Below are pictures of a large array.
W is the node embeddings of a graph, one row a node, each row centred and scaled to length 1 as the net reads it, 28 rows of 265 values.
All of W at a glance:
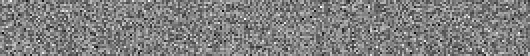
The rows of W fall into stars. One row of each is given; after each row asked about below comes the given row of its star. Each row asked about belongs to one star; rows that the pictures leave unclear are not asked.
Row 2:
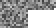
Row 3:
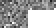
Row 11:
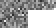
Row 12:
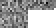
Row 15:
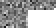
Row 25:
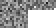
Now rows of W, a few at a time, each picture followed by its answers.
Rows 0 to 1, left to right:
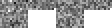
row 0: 12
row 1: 25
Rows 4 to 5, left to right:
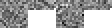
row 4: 11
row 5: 2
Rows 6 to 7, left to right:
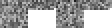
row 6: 12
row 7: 15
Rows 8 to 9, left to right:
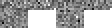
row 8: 25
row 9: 2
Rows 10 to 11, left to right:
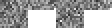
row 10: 3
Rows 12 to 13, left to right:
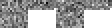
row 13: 25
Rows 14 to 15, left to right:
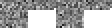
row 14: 15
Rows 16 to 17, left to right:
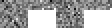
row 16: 3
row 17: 3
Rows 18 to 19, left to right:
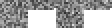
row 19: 11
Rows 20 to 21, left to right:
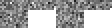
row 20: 3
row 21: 15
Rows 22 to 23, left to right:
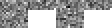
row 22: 25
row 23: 15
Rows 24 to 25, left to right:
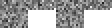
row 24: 25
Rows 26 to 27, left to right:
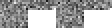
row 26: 12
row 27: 15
